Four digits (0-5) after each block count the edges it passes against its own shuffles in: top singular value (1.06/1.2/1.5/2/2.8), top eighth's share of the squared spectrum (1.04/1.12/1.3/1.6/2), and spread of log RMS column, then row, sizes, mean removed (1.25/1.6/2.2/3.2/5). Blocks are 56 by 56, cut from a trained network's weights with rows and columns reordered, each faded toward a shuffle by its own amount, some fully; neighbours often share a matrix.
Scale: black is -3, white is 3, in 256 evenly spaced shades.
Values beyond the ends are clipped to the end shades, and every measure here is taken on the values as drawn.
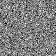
1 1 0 0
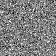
0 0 0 0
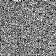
1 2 0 0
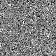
0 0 0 0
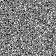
0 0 0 0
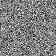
0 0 0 0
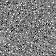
0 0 0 0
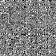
2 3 0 2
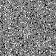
1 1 0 1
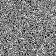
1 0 0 0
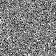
0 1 0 0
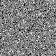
0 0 0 0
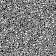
0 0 0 0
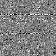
3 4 1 2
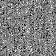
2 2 0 1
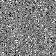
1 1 0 0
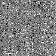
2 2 0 2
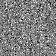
1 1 0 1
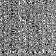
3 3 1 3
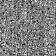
2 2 0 2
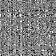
3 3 0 3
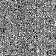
1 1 0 1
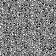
1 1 0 1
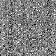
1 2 0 1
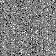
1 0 0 0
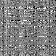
3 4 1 4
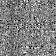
2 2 0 2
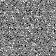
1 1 0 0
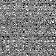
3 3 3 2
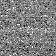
2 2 1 0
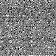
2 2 1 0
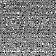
3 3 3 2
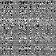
3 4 3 2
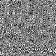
3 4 1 2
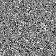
2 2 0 1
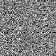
3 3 2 1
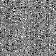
2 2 0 2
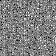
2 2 0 2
